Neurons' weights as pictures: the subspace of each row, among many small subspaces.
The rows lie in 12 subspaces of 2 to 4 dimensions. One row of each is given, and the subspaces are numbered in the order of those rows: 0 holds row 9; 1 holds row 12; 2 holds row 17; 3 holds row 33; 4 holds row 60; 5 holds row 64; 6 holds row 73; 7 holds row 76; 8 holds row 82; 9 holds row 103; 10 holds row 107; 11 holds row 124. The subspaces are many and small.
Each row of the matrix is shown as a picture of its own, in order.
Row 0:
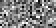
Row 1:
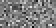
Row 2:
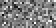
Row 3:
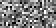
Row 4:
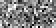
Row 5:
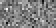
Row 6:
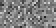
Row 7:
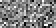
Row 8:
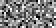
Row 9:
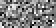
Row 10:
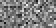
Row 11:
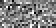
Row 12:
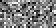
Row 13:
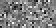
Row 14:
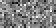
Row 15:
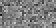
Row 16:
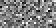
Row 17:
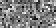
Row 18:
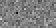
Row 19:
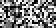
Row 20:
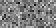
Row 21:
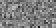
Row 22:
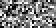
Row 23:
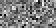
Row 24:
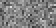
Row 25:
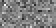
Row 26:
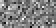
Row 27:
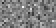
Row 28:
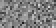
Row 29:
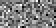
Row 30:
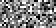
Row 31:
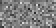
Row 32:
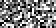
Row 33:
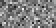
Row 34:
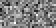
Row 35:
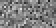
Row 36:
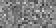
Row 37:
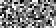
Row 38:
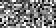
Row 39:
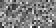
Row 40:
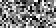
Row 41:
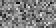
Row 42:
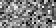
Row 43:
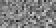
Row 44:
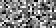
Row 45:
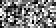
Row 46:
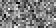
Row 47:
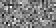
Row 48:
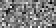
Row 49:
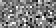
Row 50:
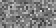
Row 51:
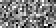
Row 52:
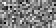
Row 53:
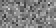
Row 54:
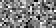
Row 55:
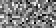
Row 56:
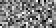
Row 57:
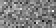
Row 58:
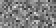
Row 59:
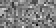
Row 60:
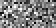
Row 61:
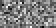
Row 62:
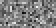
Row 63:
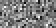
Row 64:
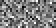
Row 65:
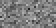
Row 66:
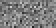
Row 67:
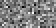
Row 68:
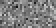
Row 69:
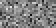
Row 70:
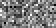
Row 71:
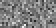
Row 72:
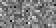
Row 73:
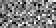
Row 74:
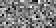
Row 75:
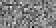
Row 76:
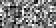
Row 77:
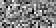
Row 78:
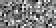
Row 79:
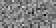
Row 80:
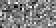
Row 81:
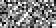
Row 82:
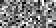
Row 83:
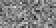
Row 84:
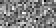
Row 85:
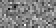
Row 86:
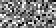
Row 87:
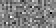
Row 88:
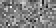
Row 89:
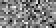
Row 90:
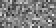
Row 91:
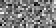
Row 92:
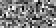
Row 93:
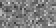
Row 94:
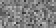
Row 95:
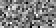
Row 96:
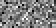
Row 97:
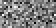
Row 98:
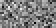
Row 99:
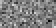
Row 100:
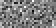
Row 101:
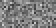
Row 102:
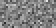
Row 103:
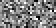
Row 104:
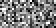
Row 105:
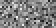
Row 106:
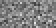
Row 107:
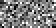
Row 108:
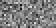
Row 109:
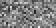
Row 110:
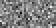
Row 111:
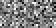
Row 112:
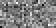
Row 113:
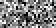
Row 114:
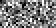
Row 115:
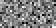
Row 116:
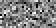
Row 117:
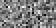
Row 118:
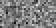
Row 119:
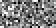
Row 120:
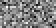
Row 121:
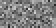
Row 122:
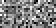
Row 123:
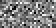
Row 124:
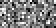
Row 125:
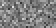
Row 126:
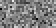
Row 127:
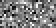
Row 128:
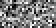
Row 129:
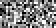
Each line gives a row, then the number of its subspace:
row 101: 9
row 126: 9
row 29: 5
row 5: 1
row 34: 8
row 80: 1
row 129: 11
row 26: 3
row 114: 1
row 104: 11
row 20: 2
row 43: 4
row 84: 11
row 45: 7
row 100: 11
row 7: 5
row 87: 11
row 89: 6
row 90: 0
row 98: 5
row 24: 1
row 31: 10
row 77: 9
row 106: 6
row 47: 1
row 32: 9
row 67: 9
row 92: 0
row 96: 3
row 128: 0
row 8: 5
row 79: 9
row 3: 8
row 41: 2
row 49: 11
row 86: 6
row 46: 2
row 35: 4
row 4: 3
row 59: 11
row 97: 4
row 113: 3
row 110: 3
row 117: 9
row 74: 11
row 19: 7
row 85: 2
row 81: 3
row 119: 3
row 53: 2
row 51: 5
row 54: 9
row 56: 6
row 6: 3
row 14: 1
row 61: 3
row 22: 0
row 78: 4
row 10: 8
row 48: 2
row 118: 7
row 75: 8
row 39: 0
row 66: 8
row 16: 8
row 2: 4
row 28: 10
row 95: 0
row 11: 9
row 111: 3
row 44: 9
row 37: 11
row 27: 9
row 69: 1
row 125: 2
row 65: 7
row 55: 6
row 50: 9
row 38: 5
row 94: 7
